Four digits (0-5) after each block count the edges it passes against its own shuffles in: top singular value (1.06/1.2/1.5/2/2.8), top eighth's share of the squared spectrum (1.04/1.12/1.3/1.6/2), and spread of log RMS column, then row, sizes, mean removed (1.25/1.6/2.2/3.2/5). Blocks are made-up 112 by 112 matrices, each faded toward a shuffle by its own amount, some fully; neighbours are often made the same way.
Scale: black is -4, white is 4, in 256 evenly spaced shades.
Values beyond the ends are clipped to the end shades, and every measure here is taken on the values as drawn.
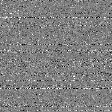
2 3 0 3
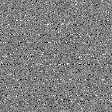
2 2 0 3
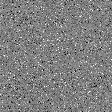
2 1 0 0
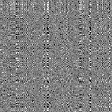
5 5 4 3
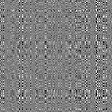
5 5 4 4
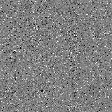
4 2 1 1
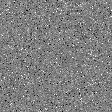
2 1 0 0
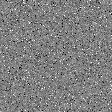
2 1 0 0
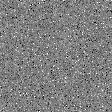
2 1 0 0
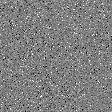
2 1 0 0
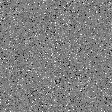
0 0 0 0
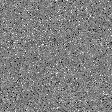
1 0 0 1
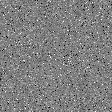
0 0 0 0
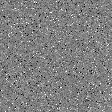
0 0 0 0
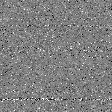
2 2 0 2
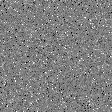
0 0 0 0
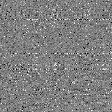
4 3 1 2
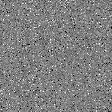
3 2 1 1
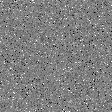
1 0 0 0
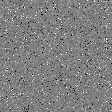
2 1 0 0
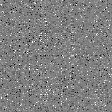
4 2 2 1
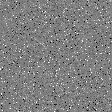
2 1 0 0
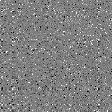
4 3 1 2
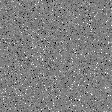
0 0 0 0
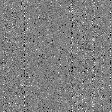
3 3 3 0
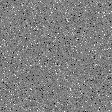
0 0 0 0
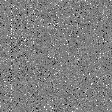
2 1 2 0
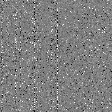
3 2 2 0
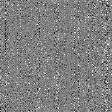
2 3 4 0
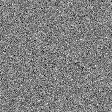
2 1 0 0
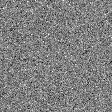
2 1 0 0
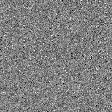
3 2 0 0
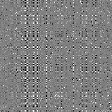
5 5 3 3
